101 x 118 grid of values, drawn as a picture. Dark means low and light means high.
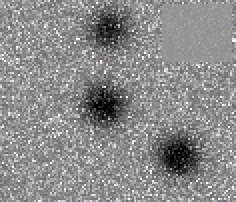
Slope: none. Histogram: heavy tails on both sides. Dips: three. Odd patch: calmer, in the top right. Odd rows or columns: none. Calmest part: top right.
